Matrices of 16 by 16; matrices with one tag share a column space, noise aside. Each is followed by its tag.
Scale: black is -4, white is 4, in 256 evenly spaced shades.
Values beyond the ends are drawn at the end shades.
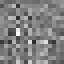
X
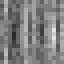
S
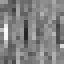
S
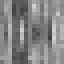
S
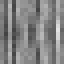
S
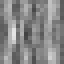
S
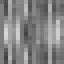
S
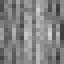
S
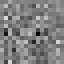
X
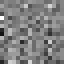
X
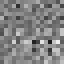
X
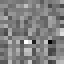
X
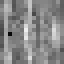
S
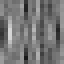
S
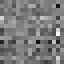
X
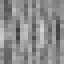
S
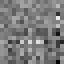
X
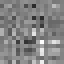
X
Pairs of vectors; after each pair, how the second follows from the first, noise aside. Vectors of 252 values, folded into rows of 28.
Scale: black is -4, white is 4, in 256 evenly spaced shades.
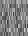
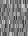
shuffled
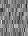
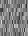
copied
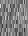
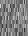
copied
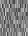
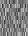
copied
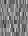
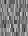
copied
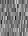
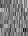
shuffled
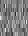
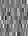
shuffled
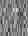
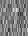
copied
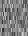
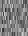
copied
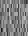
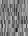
shuffled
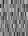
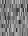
shuffled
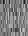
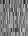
copied
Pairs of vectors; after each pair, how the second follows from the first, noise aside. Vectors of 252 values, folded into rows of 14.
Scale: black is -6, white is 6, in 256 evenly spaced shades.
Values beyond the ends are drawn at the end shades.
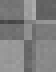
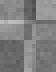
negated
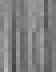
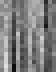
scaled up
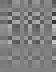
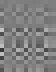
reversed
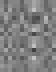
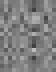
negated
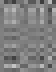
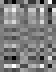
scaled up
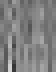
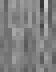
reversed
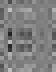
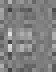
negated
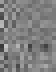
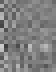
negated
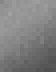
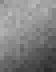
scaled up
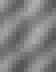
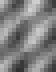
scaled up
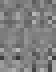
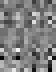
scaled up
